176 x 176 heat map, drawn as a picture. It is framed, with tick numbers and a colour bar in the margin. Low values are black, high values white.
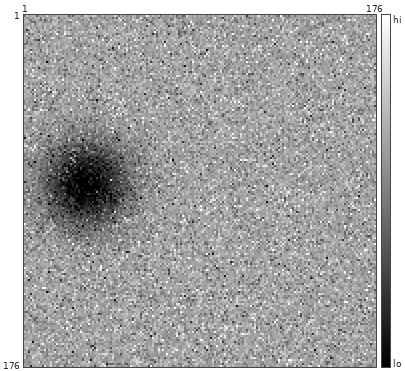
No regular stripes run through it. No single row or column stands out from its neighbours. A single dip lies in the middle left. Most values sit high, with a long tail of low ones. The ninth with the lowest average is the middle left.
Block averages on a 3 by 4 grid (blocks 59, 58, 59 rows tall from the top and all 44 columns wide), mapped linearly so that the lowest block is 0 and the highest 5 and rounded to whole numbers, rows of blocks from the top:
5 5 5 5 / 0 4 5 5 / 5 5 5 5
